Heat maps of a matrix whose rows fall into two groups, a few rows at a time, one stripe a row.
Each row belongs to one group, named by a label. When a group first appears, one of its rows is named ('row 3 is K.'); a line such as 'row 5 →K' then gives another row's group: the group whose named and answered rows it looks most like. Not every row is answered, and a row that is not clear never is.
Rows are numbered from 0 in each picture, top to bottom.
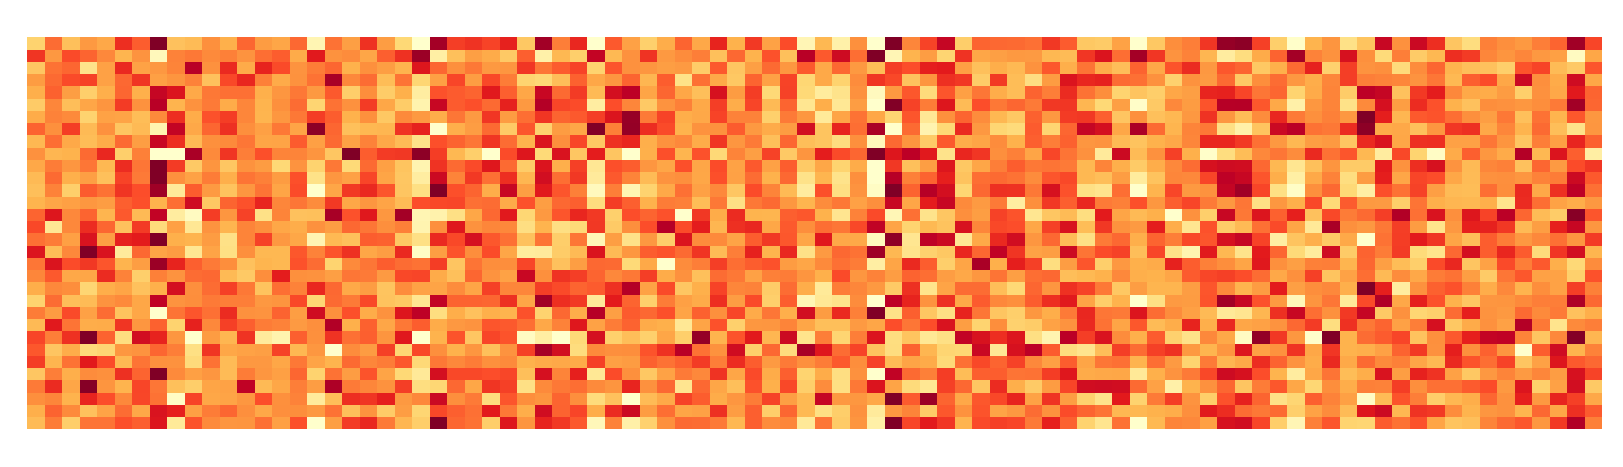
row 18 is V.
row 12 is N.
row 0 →N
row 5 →N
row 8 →N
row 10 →N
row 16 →N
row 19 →V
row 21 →N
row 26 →V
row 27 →N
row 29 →N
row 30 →N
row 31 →N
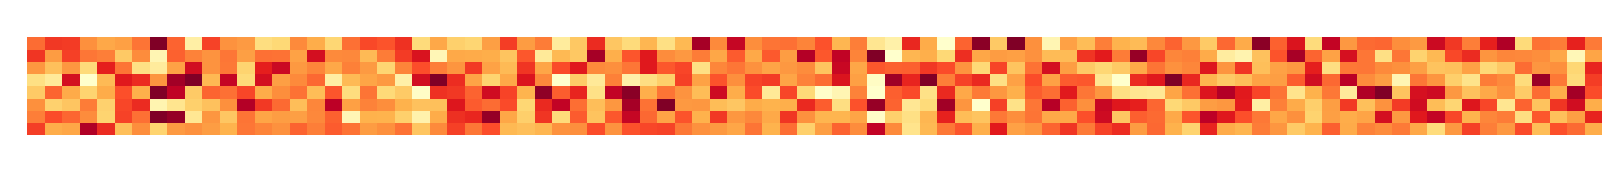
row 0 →V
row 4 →N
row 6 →N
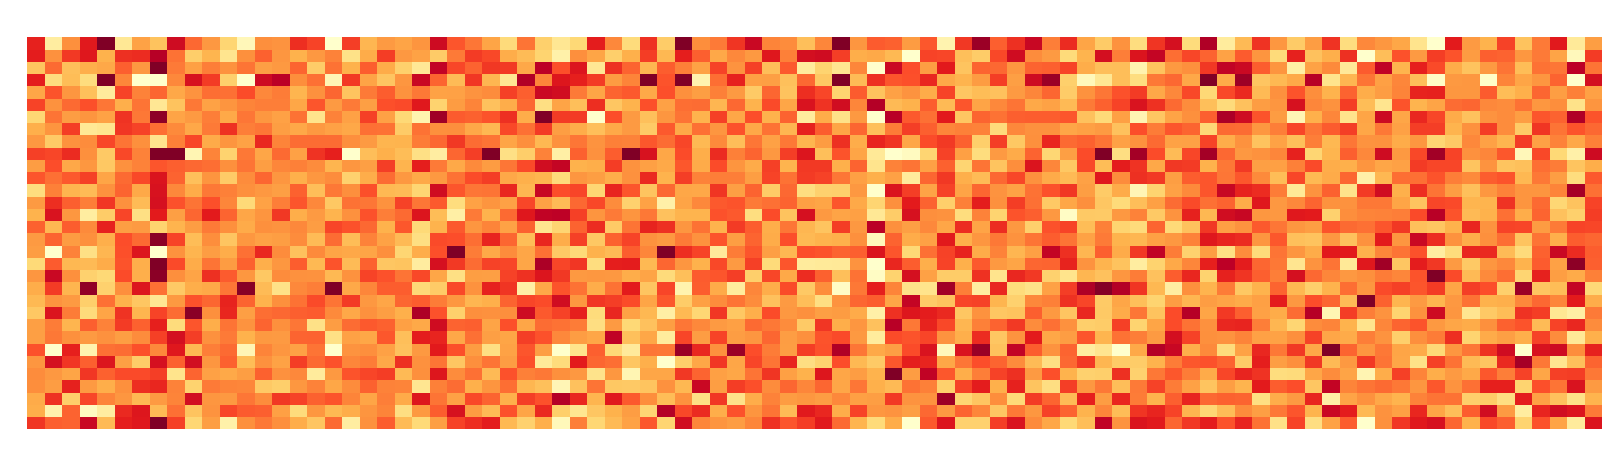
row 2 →N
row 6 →N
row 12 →N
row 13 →V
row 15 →V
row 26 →V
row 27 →N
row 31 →N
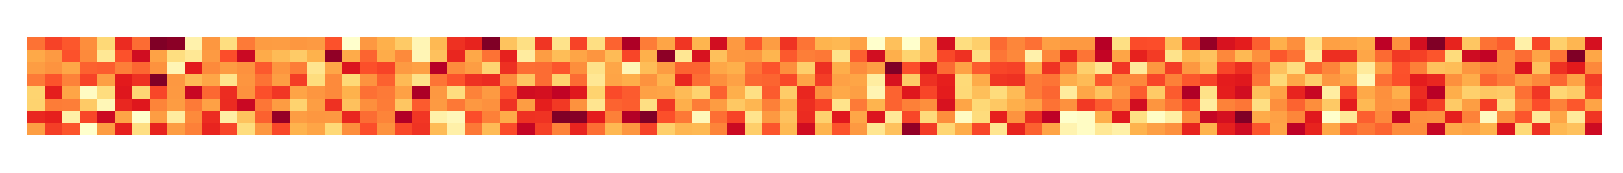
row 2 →N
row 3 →N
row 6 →V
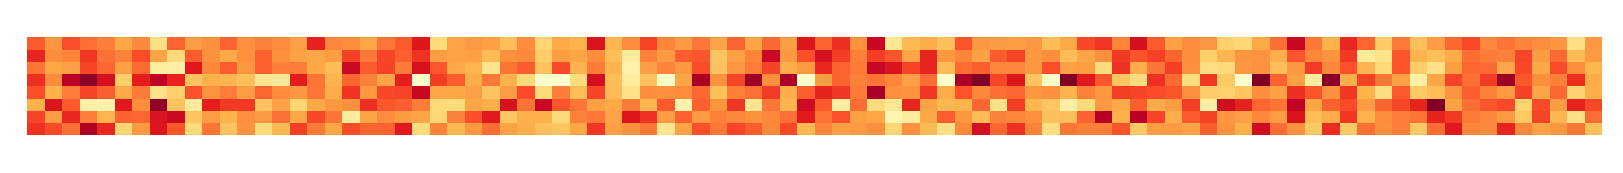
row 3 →V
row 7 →V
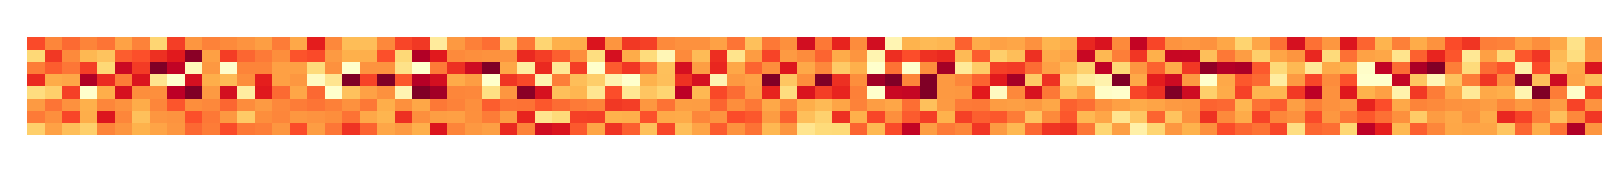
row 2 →N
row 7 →N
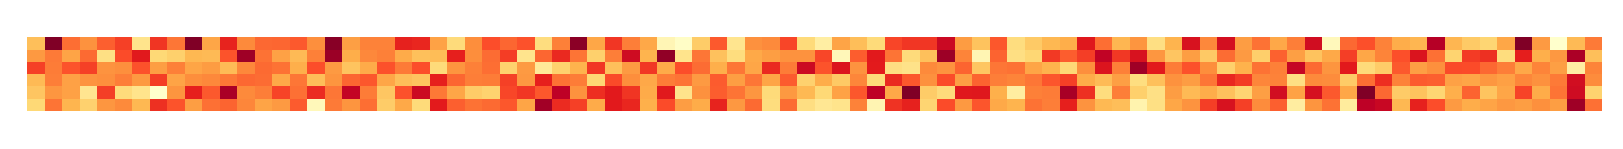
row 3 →N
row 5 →N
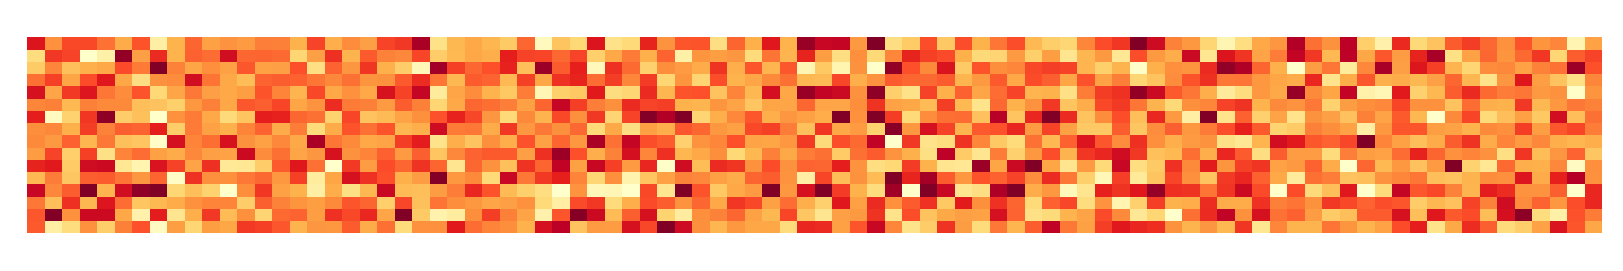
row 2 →N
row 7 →N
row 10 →V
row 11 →N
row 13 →V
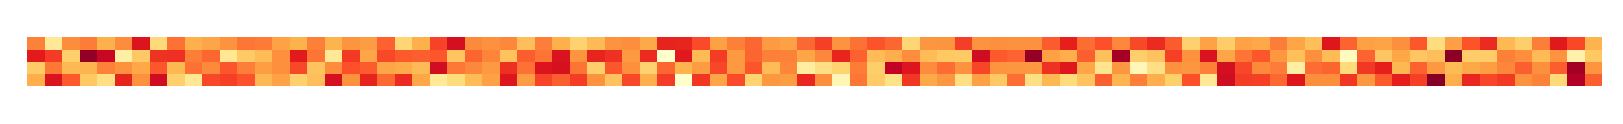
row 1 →V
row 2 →N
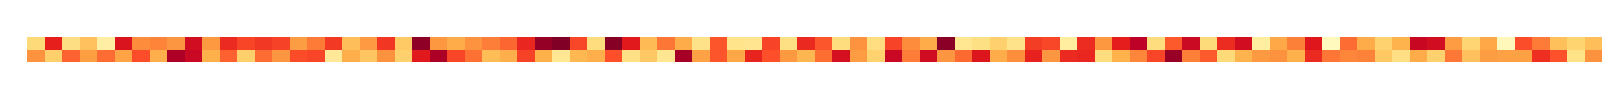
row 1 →V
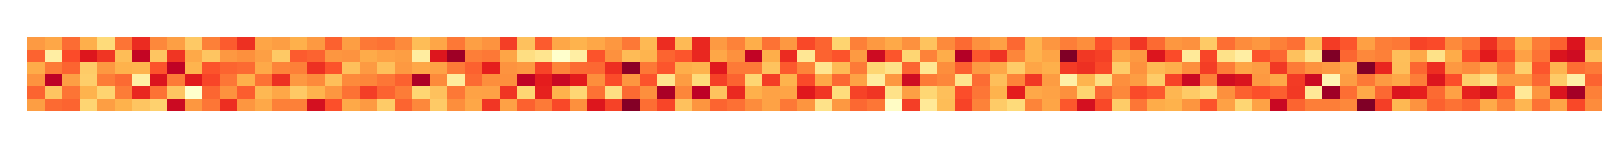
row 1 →V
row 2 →N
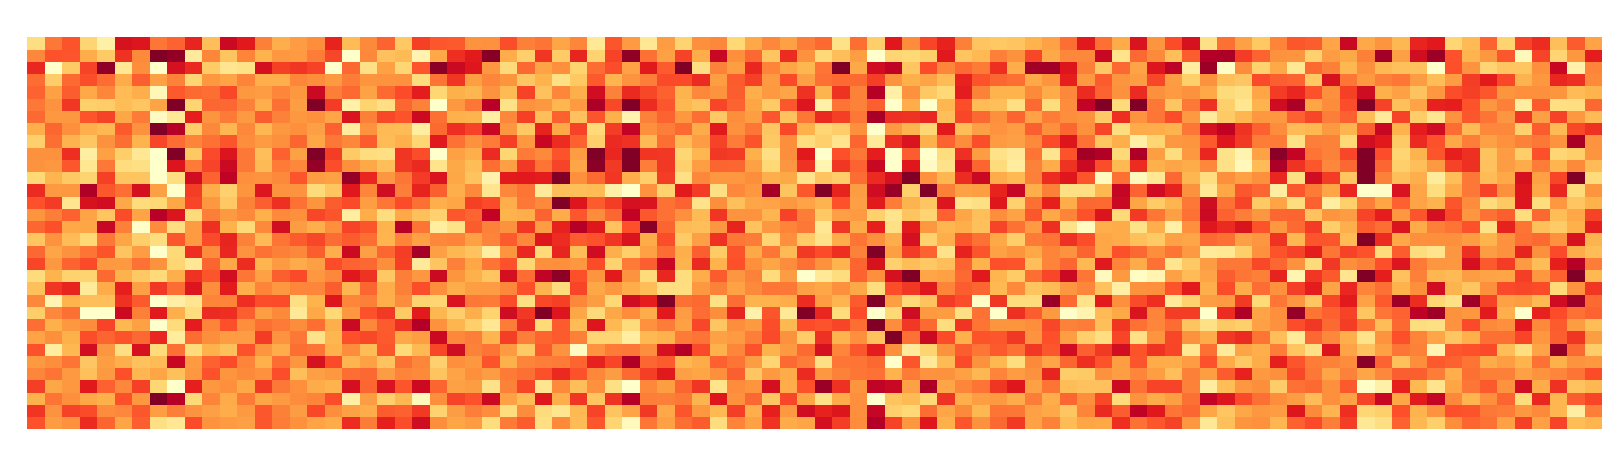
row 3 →V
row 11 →N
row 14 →N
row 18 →V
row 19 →N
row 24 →N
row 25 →V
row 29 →N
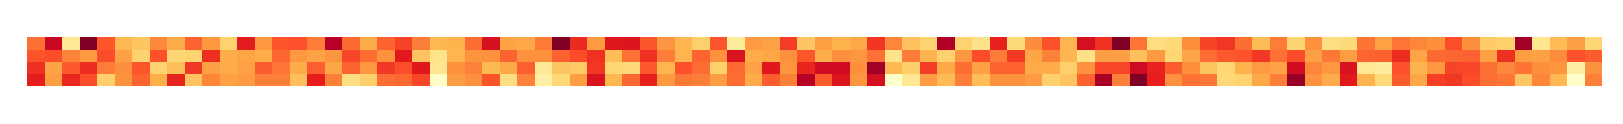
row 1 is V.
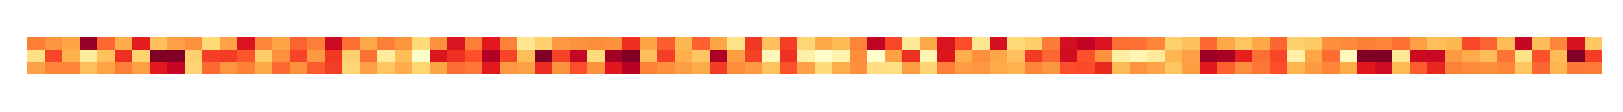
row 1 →N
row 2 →N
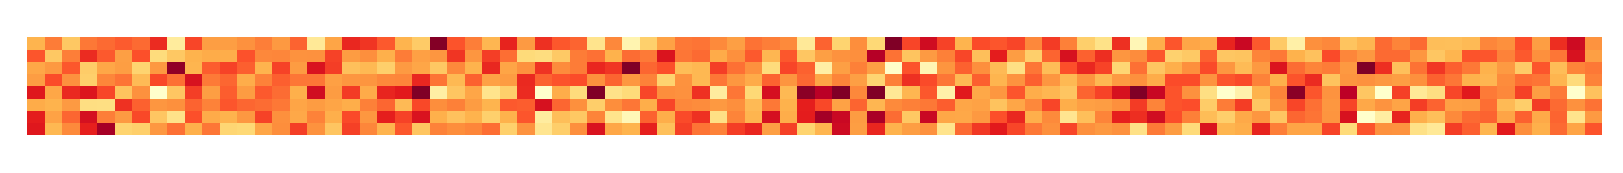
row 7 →V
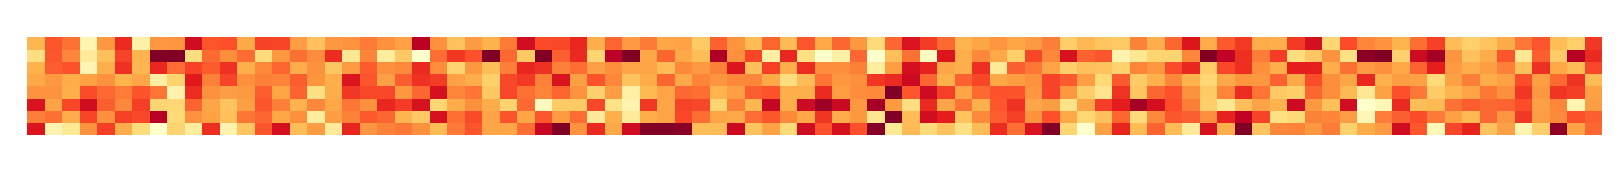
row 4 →N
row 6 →N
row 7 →V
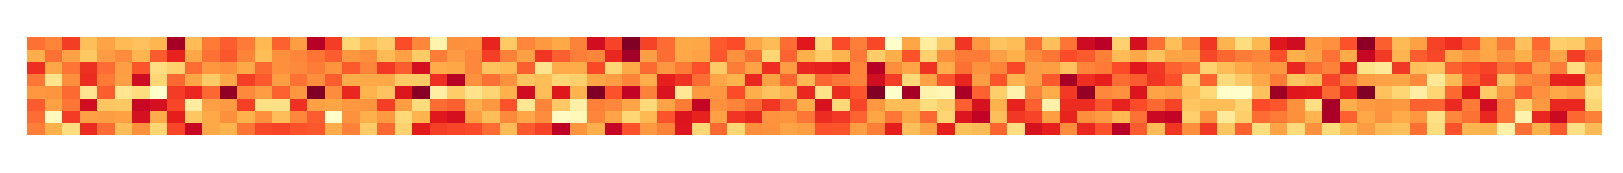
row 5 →V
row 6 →V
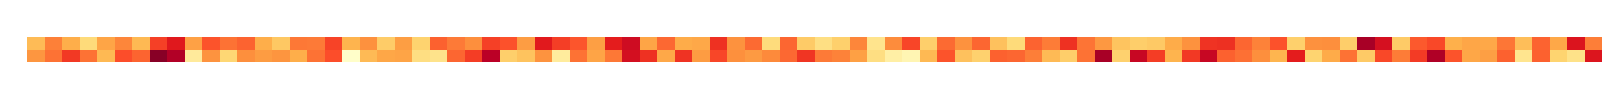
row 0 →N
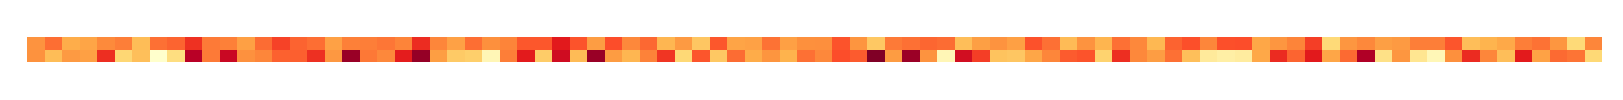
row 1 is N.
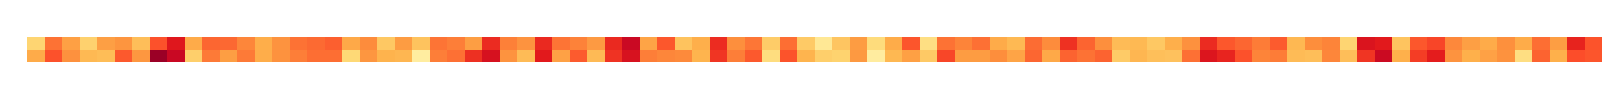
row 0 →N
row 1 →N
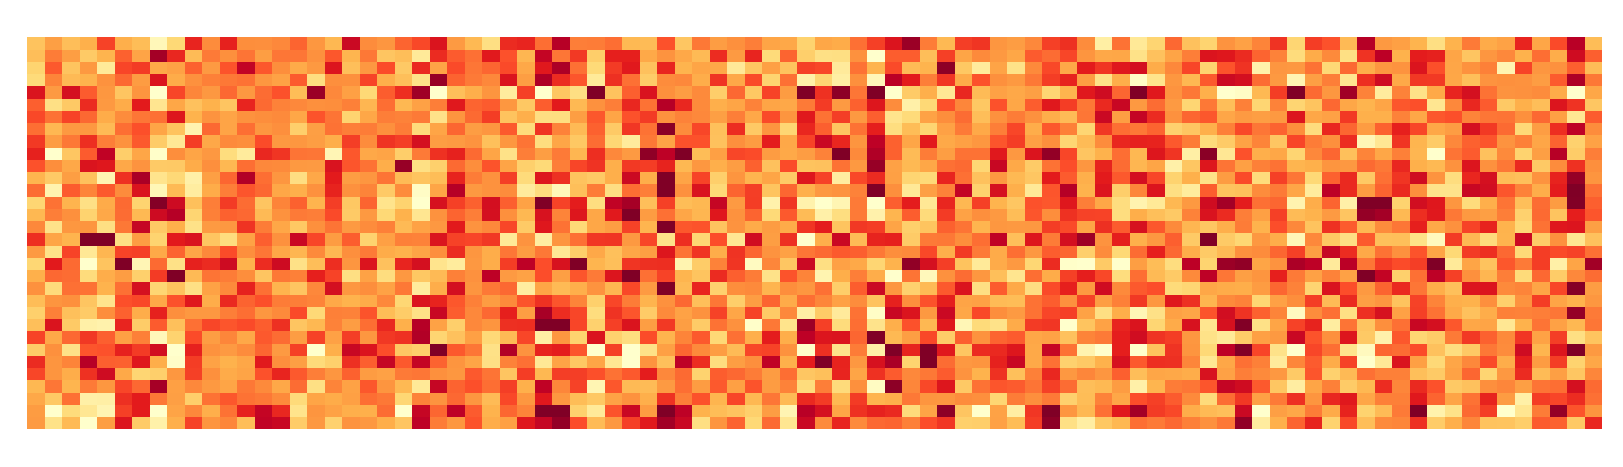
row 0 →N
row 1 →N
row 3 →N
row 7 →V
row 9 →V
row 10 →V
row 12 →V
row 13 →N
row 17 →V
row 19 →N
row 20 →V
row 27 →V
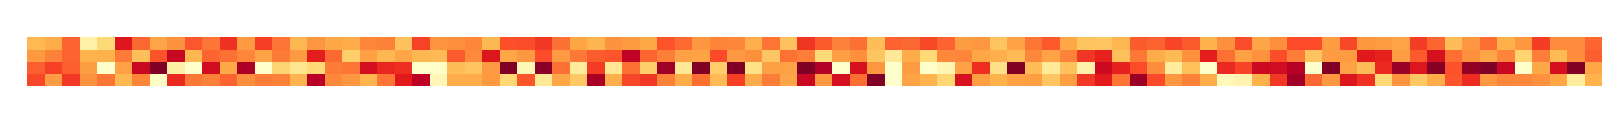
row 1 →N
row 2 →V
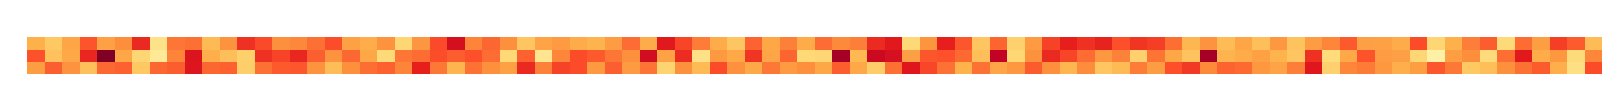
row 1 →V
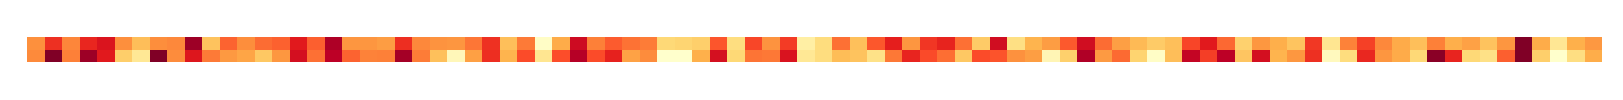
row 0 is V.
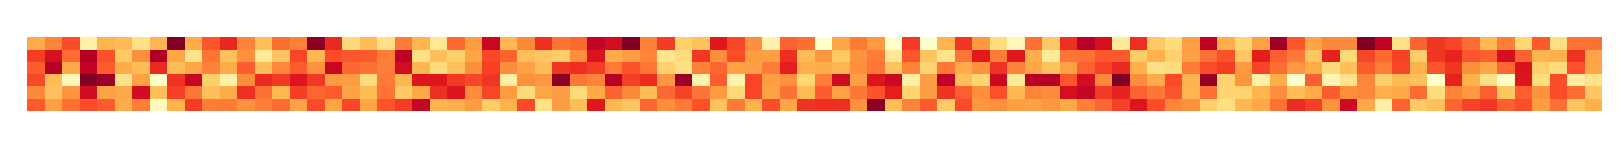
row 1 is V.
